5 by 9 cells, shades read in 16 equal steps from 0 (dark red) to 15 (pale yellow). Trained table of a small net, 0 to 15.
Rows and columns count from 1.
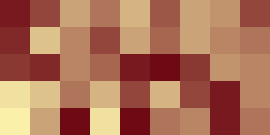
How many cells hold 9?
2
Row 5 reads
15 10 0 14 0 7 8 1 7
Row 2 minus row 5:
-13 2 8 -10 10 -1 2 7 0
